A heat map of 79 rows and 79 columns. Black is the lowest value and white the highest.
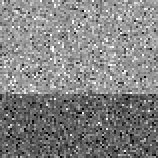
Seam: horizontal, 60% of the way down, the top part higher. Stripes: none. Average level on the scale: 50%. Histogram: bell-shaped.
